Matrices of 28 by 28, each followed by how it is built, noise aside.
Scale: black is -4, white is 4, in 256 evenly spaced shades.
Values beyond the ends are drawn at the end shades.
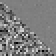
lower triangular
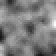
smooth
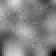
smooth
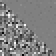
lower triangular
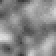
smooth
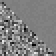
lower triangular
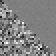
lower triangular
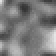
smooth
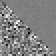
lower triangular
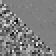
lower triangular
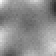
smooth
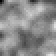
smooth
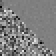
lower triangular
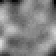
smooth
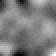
smooth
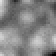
smooth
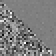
lower triangular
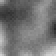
smooth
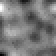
smooth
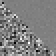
lower triangular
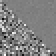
lower triangular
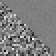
lower triangular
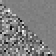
lower triangular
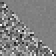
lower triangular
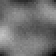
smooth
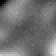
smooth
